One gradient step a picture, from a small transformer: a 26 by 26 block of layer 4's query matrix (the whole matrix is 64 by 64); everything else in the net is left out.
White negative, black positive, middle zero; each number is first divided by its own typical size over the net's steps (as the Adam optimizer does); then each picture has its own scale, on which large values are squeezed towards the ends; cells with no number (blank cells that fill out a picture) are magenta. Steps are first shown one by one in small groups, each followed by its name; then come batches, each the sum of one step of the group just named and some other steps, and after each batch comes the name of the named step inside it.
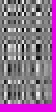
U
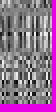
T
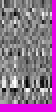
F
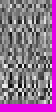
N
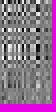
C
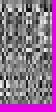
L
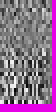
F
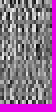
C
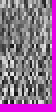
T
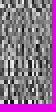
U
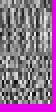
T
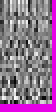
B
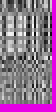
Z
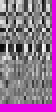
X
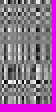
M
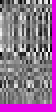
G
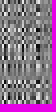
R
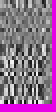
X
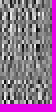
R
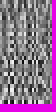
Z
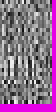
M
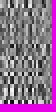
X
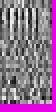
B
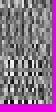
X
